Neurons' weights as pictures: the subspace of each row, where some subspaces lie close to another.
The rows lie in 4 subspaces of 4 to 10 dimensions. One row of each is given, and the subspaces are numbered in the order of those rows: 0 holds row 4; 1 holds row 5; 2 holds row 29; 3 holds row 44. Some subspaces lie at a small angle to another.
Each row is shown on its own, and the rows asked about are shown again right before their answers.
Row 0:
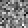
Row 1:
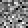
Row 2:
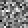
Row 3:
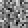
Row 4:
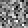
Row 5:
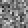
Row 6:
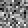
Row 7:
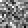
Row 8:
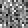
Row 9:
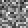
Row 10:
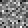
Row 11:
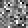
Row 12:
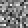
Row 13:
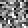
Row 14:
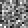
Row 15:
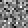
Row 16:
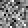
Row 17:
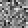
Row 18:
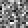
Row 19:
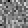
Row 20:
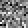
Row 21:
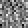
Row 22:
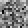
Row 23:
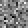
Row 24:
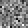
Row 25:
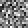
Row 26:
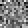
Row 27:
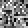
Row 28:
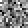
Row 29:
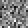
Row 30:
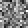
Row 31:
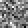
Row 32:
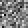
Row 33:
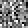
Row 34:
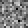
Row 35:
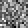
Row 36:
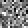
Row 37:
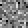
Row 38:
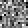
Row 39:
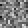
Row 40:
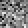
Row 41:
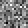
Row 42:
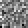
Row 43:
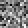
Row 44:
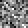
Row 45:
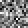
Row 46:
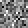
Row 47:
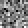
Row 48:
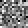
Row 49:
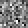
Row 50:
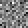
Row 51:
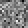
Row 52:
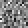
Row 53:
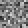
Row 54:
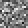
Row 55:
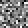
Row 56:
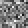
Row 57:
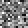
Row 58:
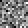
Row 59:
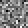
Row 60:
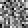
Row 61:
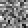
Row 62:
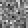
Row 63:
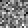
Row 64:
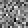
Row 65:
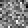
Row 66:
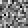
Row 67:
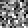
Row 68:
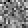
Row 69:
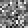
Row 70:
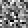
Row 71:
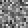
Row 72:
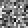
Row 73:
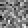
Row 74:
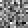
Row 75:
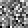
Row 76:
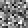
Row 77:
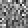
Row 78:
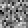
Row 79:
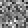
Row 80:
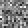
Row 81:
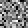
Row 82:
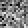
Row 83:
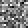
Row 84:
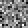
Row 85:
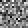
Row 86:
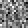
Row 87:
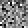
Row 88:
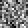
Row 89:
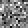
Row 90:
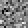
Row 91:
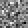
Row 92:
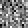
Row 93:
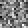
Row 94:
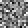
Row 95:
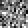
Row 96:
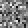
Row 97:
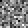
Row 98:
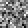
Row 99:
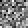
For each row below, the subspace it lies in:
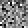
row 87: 1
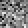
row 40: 3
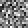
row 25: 2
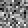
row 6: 2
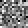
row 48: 2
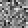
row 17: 1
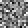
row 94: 1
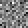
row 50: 1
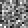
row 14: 1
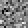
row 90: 1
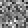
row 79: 2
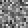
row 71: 2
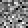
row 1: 1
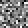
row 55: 0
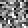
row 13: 0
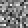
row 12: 0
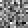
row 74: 1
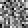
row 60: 3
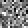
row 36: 2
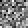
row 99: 2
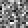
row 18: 1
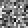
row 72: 2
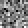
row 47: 1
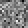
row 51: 1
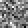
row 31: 3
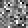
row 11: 1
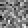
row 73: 0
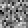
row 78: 1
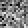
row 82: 3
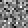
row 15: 1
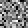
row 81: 0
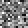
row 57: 2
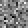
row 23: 1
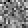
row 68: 3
